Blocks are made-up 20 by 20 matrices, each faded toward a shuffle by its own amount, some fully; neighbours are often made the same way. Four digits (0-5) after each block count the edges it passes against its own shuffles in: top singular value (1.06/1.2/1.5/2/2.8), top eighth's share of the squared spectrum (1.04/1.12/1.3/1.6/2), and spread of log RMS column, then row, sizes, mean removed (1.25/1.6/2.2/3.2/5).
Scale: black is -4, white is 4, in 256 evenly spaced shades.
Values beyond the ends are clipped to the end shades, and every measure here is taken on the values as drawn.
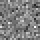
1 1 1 0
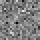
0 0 0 0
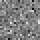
0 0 0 0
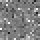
1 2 0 0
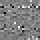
3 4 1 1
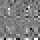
3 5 1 2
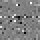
2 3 0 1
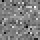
0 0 0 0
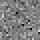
0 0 0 0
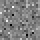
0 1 0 0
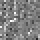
1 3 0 0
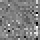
3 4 1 0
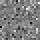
0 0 0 0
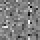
2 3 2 0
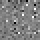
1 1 0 0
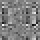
4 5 3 2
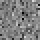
0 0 1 0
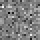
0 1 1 0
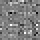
3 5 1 2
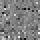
1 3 1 1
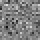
2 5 1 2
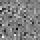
1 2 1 1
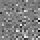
2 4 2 2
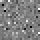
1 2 0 0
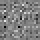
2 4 1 2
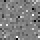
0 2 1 0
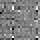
3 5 1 1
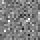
2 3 1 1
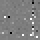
2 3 0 0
